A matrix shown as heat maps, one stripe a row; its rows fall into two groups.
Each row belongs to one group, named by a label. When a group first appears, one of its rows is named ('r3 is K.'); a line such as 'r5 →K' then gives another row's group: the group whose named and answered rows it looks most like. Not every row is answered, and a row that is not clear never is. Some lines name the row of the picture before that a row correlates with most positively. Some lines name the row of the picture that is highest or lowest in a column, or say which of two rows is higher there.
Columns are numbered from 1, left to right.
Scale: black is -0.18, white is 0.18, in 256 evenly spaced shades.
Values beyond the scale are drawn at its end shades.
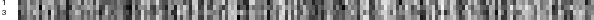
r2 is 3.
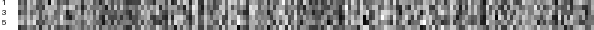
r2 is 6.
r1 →3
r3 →3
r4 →3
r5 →6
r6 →3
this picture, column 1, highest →5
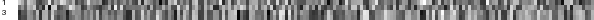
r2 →6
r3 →3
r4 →3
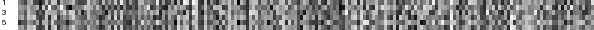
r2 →3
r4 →6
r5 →3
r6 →6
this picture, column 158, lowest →3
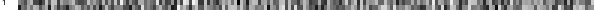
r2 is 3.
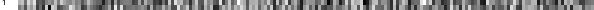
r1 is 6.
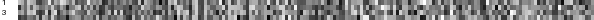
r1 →6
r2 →3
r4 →3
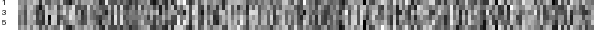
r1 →3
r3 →6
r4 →6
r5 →6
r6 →3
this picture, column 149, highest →4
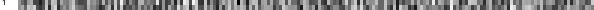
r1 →6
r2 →6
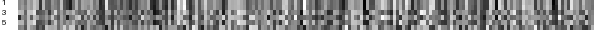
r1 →3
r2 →3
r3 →6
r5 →6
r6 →6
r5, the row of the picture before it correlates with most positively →2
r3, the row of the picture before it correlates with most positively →2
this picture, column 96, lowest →6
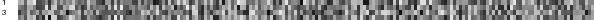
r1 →6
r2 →6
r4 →6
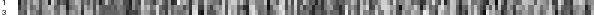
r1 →3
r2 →3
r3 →3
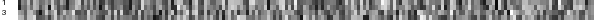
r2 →3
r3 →6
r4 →6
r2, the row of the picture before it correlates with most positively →1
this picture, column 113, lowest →1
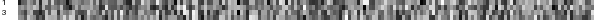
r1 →3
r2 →3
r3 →6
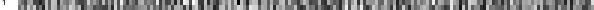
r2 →6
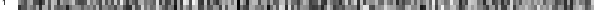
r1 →6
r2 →3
